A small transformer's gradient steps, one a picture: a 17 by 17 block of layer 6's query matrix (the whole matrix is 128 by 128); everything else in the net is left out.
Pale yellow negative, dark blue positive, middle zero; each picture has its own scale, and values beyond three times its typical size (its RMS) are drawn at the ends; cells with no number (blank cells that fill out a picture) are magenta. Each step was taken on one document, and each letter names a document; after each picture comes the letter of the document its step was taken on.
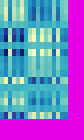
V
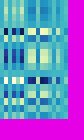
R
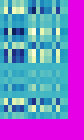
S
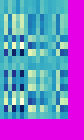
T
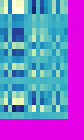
S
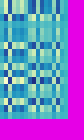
V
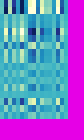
T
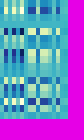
R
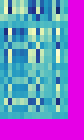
V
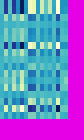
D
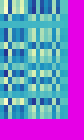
V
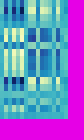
R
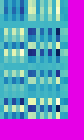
D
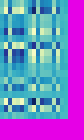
S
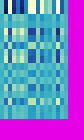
T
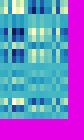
S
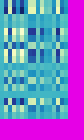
T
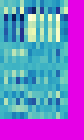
D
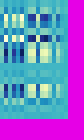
R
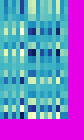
D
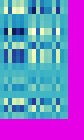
S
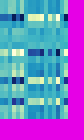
D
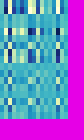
T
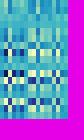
V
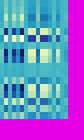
R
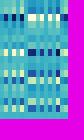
D
